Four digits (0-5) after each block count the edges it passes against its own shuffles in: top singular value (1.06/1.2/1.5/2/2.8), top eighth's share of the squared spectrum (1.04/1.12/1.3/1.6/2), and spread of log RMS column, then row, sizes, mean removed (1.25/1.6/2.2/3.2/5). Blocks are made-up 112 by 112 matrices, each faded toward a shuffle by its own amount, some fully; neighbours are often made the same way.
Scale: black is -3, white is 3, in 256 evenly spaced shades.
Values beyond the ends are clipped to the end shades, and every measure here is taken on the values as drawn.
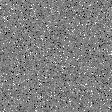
0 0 0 0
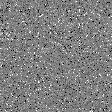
2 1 1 0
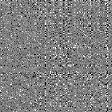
4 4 3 3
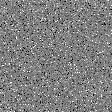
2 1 0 0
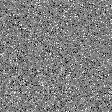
3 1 0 0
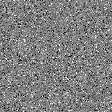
3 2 0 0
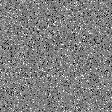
3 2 0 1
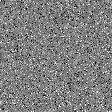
2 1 0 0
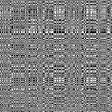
5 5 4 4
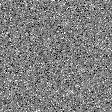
2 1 0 0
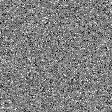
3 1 0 0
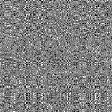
5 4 3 3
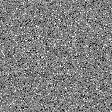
1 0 0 0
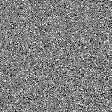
3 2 0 0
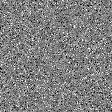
2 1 0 0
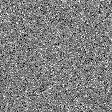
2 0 0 0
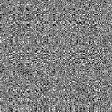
5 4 3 3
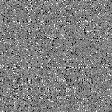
4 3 1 2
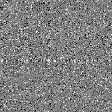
4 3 1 1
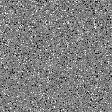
3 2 0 1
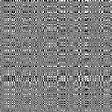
5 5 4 4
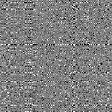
5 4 3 3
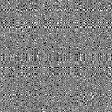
5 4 3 3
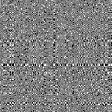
5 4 3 3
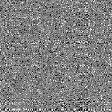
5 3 2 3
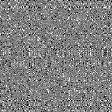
4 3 2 2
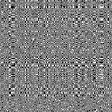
5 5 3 4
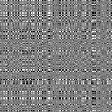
5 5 4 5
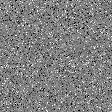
0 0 0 0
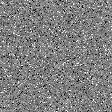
3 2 0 0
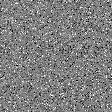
1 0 0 0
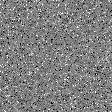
0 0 0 0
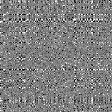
5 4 3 3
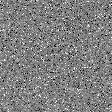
2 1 0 0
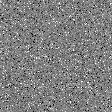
2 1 0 0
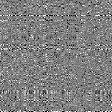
5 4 3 3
